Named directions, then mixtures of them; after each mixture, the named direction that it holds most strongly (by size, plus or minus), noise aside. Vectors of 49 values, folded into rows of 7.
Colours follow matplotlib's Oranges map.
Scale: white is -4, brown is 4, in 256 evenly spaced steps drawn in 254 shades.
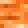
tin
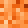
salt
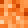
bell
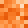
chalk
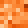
salt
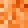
salt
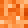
bell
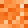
chalk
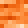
tin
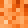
salt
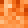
bell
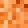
salt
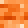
tin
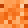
chalk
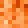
salt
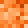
chalk
